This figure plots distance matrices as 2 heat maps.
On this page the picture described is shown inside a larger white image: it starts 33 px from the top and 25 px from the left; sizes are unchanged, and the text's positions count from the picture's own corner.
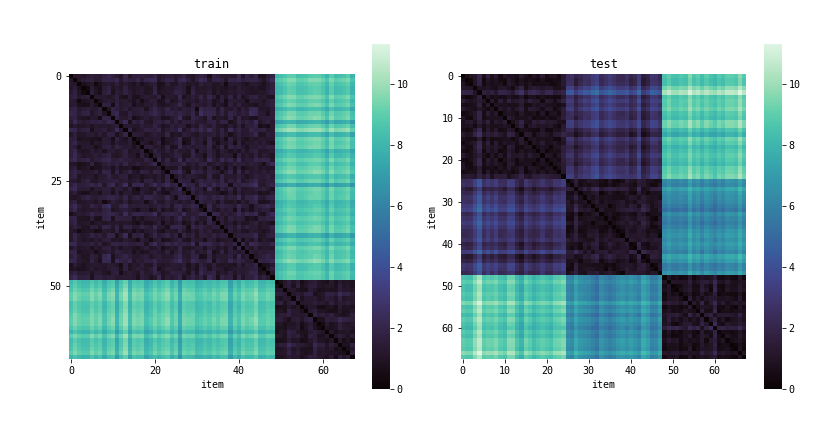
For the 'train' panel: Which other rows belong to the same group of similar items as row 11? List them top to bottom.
0, 1, 2, 3, 4, 5, 6, 7, 8, 9, 10, 12, 13, 14, 15, 16, 17, 18, 19, 20, 21, 22, 23, 24, 25, 26, 27, 28, 29, 30, 31, 32, 33, 34, 35, 36, 37, 38, 39, 40, 41, 42, 43, 44, 45, 46, 47, 48
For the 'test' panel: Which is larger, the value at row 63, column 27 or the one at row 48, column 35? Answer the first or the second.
the first
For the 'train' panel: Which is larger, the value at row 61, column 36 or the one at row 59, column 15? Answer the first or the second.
the second
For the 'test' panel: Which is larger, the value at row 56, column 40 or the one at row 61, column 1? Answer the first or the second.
the second
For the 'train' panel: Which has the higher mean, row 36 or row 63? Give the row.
63
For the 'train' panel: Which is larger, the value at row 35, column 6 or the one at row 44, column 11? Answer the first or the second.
the second
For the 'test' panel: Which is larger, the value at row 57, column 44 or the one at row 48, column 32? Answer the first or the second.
the first
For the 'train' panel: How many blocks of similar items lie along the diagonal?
2
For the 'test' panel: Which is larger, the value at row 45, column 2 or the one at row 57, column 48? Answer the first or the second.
the first
